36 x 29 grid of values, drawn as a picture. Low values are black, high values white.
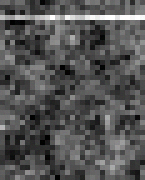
Histogram: skewed, a long tail of high values. Average level on the scale: 30%. Mirror symmetry: none. Odd lines: row 4.
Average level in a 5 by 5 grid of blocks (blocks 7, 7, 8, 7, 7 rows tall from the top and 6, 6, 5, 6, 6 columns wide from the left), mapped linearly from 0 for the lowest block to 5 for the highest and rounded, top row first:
23445 | 22213 | 22122 | 20222 | 11233
